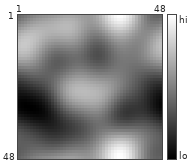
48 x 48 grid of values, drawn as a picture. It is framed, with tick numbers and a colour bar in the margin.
No regular stripes run through it. There are no lone odd cells. The field is smooth, with broad soft blobs.
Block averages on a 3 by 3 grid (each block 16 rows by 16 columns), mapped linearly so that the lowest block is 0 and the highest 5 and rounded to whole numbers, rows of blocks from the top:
5 4 5
0 4 1
0 3 3
